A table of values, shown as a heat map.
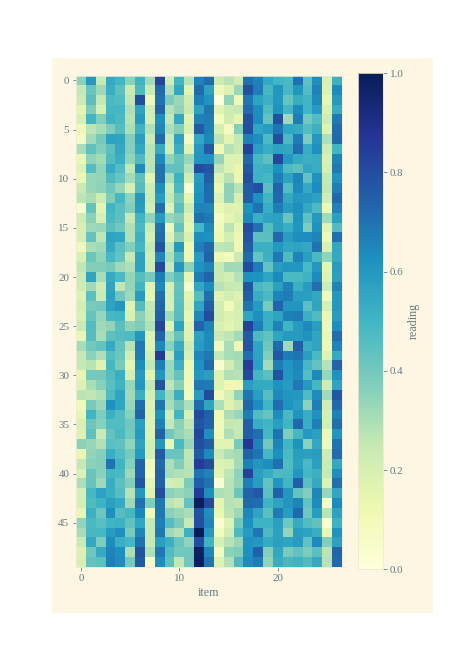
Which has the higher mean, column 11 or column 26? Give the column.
26
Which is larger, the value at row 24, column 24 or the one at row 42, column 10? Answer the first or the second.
the first
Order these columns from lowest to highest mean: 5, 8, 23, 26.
5, 23, 26, 8
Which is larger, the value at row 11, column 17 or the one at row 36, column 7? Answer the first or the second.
the first
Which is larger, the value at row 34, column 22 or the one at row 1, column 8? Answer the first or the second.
the second
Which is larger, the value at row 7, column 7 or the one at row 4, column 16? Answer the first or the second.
the first
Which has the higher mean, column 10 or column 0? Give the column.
10
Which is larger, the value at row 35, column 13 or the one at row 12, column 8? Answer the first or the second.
the first
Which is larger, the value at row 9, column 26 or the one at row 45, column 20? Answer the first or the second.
the first
